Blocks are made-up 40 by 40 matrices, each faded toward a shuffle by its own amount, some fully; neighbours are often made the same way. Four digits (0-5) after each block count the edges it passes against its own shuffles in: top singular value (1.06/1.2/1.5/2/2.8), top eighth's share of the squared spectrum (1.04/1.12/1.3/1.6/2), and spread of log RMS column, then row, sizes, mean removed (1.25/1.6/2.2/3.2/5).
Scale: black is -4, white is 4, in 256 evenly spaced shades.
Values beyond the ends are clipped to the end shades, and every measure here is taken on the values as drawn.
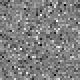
0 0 0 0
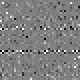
4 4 2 2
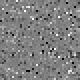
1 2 0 0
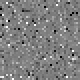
0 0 0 0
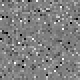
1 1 0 1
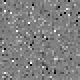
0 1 0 0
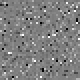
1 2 0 0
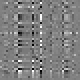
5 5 3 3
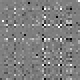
4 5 3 2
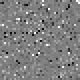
1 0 0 0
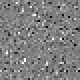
2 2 0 1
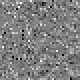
2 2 0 0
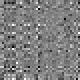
4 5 3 3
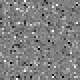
2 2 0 0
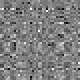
4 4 2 3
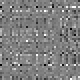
4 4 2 2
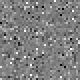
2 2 1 1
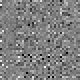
4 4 2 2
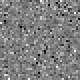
0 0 0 0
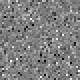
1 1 0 0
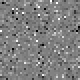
1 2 0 0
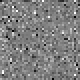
3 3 1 1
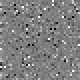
2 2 1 0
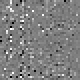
3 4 2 0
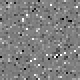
0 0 0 0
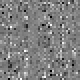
3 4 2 1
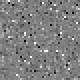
0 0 0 0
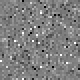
1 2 0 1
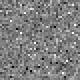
0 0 0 0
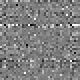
4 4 1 2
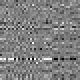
4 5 2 3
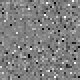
0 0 0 0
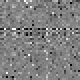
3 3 1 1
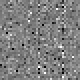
3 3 1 0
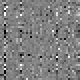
4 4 2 1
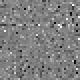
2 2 0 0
